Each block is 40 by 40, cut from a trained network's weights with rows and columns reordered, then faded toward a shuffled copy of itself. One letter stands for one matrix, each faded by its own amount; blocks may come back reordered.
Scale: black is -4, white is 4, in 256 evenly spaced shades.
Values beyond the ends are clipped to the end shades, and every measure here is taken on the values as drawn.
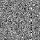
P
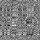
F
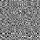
F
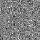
P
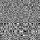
F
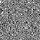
P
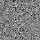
P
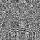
P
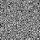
P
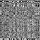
F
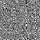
P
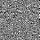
P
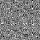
P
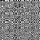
F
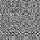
F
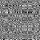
F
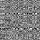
F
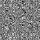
P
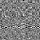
F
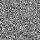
P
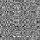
F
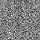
P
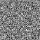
P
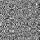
P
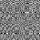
F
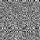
F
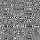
F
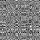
F
